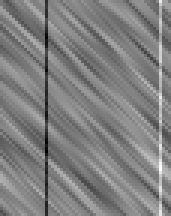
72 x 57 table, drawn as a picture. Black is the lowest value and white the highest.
Average level on the scale: 50%. Odd lines: columns 16 and 54. Histogram: heavy tails on both sides.
